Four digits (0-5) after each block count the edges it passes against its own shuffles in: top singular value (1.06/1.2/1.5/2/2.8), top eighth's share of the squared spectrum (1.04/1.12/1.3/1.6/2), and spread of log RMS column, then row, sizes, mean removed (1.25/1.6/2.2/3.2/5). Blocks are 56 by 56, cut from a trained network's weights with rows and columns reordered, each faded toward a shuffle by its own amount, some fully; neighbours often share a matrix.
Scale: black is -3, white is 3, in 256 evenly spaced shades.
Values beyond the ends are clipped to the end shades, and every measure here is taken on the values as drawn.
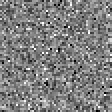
1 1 0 0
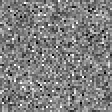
0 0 0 0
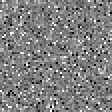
0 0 0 0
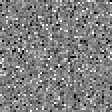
1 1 0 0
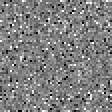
1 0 0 1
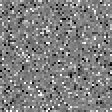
0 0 0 0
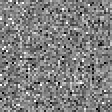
0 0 0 0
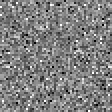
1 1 0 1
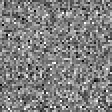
2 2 0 1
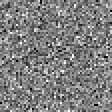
0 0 0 0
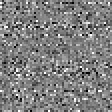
3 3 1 3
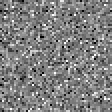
1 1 0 1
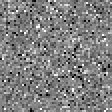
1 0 0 0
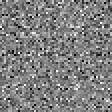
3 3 0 3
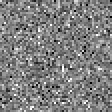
0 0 0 0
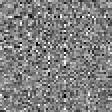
3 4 2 1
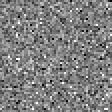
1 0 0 0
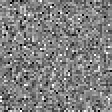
1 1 1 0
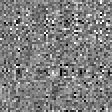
3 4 2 3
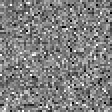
1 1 0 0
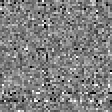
2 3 1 2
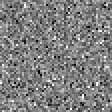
1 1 0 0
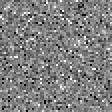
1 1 0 0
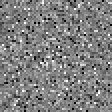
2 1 0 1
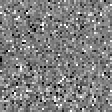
1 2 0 1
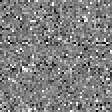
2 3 0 2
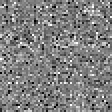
3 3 0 2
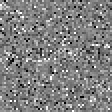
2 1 0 1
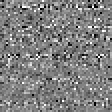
3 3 0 3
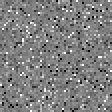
0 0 0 0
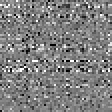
4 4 0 3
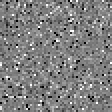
1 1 0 1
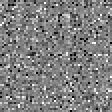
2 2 0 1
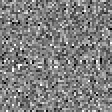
2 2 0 1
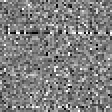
3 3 1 2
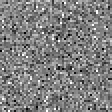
1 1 1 0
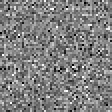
2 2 1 1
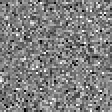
0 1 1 0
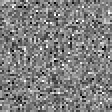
2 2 1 1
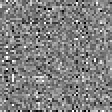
3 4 2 2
